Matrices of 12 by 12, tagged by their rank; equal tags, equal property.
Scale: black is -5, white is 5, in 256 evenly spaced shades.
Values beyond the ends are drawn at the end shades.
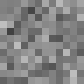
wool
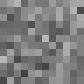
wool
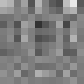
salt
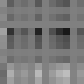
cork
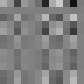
cork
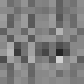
salt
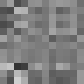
salt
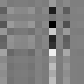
cork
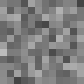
wool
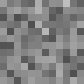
wool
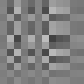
cork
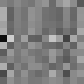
salt
